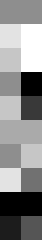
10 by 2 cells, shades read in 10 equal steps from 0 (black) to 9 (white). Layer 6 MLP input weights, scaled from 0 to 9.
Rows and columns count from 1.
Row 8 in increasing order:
4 8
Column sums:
52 45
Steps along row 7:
up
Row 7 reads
5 7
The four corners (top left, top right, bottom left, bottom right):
5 5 1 3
